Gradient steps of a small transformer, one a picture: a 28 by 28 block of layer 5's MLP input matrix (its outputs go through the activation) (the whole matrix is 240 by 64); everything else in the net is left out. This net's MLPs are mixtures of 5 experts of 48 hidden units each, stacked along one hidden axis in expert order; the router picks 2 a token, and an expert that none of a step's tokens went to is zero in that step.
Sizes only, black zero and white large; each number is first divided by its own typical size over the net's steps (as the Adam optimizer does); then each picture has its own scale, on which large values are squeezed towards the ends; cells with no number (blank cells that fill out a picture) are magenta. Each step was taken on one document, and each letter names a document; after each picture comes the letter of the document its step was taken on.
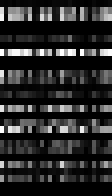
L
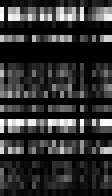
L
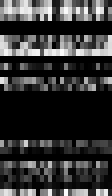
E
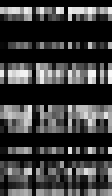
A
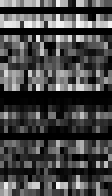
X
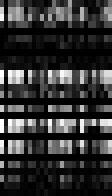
L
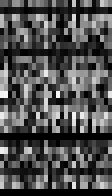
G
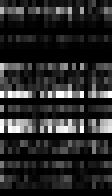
L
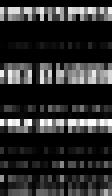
A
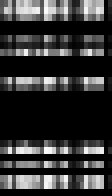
E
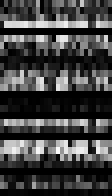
X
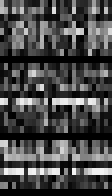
G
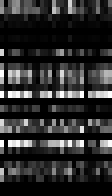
L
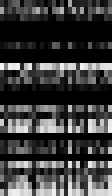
A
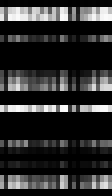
E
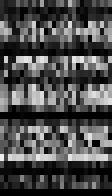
G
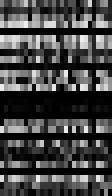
X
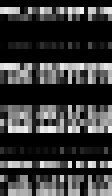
A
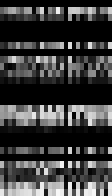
A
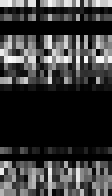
E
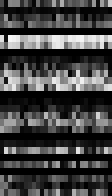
X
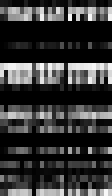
A
